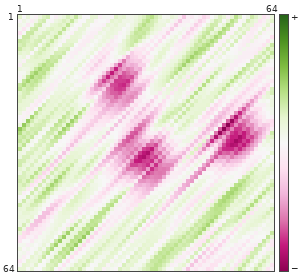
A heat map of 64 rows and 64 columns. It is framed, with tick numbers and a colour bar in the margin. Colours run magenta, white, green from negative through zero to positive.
Lone odd cells: none. Odd rows or columns: none. Dips: three.
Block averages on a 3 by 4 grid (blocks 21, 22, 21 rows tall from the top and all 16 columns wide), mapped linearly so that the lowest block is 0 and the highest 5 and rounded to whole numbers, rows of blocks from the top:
5144
5010
4444
